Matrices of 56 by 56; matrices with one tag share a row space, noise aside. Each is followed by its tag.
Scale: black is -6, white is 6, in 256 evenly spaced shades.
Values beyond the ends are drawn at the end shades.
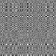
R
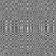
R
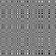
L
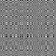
R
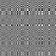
L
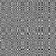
L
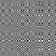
L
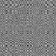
R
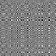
L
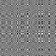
L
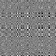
L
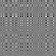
R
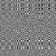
L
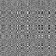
L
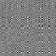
L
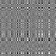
L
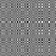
L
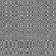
R
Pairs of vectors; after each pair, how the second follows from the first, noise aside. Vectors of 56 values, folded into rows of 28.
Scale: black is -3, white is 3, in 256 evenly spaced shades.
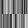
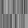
shrunk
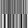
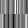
shuffled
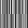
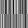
shuffled
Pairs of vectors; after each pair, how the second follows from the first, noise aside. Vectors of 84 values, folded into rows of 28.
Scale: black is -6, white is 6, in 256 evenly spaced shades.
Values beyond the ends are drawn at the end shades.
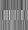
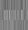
shrunk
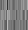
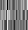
scaled up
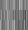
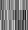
scaled up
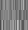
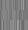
shrunk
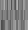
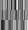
scaled up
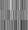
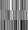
scaled up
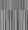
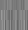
shrunk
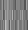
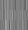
shrunk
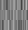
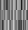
scaled up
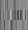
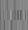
shrunk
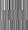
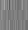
shrunk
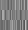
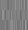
shrunk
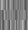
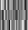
scaled up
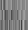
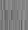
shrunk
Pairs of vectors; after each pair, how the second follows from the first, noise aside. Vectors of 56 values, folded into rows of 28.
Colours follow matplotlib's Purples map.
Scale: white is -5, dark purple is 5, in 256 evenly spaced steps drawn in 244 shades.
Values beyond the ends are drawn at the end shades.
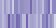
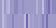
partly zeroed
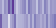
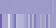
partly zeroed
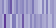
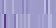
partly zeroed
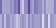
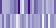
scaled up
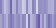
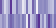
scaled up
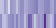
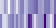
scaled up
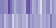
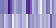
scaled up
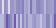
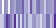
scaled up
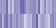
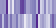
scaled up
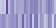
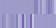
partly zeroed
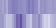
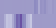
partly zeroed
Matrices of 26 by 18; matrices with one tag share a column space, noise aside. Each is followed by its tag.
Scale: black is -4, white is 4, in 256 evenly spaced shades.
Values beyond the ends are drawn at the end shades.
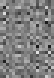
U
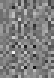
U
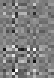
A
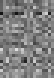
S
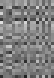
U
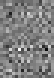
A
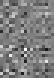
A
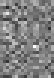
U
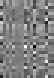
U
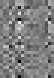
U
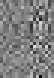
U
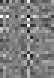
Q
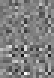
A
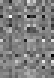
Q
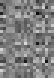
S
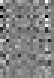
Q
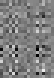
A
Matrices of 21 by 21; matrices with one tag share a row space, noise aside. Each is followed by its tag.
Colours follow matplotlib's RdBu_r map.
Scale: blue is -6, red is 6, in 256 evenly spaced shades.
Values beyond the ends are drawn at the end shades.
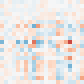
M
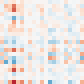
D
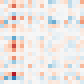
D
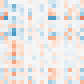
D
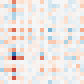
D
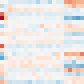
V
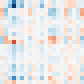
D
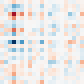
D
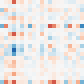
D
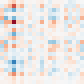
D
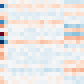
V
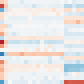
V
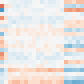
V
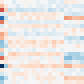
V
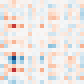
D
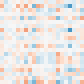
M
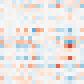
M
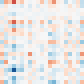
D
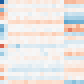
V
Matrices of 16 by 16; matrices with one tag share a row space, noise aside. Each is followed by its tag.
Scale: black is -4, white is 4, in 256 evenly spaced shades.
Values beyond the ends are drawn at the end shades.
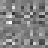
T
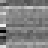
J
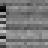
J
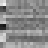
J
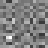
T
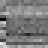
J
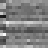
J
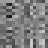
T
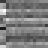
J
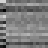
J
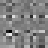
T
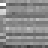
J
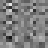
T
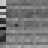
J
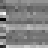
J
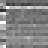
J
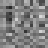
T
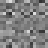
T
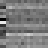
J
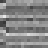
J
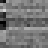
J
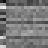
J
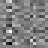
T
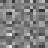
T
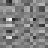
T
